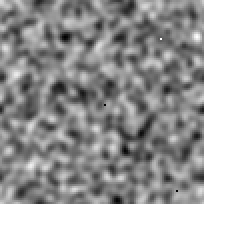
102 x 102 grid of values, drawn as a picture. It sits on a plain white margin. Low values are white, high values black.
No overall slope runs across the table. Three lone cells stand out: two far higher and one far lower than their neighbours. On average the colour sits 50% of the way up the scale. No single row or column stands out from its neighbours. The field is mottled with small blotches.
